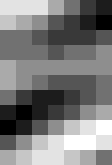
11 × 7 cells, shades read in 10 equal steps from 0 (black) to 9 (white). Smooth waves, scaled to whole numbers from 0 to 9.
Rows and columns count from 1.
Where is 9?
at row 9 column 7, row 10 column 5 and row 10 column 6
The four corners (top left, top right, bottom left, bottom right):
8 1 6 4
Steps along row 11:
up up same down down down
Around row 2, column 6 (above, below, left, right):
2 2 2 0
